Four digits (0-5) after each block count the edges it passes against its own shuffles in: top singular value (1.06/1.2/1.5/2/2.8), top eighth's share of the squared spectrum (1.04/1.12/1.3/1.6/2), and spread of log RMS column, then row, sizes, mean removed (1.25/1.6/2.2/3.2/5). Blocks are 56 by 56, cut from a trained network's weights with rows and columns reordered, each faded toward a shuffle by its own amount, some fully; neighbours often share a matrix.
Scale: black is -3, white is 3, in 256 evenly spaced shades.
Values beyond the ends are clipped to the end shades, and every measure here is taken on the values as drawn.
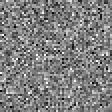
3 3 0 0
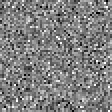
1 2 0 0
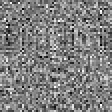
4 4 3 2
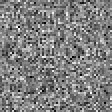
3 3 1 1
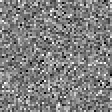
0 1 0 0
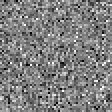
3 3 1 1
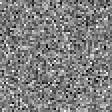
2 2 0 0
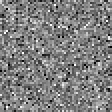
2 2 0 0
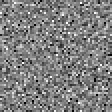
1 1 0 0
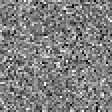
2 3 1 1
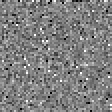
1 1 0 0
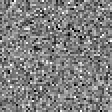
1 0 0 0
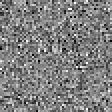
2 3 0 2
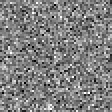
0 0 0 0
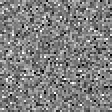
0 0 0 0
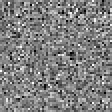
3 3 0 1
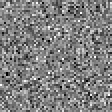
3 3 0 1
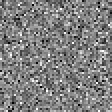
2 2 0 0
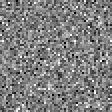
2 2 0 0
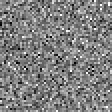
1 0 0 0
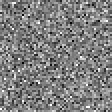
0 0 0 0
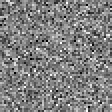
1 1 0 0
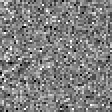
0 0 0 0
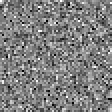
2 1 0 0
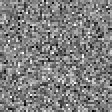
2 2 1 0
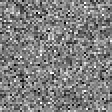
0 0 0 0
